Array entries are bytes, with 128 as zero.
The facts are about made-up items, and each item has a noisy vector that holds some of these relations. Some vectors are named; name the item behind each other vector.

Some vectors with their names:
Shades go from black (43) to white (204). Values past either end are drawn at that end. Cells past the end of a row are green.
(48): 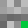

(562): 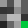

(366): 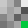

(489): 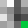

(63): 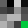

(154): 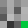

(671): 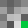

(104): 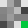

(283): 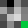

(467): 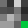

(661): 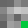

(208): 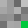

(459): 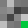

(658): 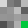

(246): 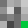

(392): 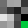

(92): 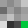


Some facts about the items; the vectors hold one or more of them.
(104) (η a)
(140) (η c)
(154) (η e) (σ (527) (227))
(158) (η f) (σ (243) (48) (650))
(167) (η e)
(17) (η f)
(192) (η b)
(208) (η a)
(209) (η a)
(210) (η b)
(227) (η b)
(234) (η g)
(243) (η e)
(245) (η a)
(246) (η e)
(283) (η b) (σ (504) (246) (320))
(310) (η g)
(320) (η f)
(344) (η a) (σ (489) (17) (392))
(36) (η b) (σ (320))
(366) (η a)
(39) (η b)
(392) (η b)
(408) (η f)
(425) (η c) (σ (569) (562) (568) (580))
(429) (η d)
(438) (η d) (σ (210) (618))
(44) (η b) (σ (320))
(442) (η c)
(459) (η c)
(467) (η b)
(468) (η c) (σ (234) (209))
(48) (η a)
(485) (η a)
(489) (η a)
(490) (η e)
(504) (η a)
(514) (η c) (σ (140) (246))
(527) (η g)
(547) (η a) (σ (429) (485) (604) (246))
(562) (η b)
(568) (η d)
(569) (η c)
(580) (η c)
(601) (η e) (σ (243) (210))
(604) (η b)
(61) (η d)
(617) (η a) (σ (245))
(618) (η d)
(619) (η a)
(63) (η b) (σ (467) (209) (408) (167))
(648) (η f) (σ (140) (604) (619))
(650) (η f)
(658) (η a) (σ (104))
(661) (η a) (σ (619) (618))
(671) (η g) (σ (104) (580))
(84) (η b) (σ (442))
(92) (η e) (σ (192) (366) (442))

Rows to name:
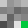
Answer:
(568)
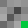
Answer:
(61)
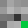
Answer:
(619)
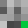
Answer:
(490)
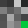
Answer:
(604)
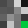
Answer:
(210)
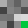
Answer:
(425)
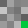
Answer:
(310)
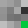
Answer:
(209)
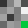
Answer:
(438)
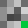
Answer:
(618)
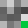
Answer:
(442)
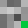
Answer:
(485)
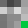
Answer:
(547)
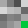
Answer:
(504)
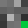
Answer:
(227)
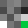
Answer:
(468)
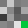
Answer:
(527)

